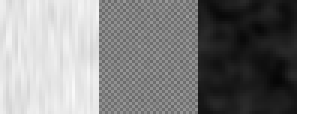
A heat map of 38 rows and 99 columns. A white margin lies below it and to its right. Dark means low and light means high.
The table splits into one row of 3 panels. Panel 1,1: very high, streaked downward, faint in contrast. Panel 1,2: middling, checkered. Panel 1,3: very low, blotchy, faint in contrast.
